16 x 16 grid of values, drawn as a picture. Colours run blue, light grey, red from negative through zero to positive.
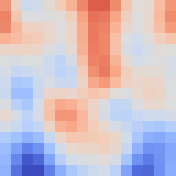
Lone odd cells: none. Slope: up to the top. Ninth with the highest average: top middle. Calmest part: middle right.
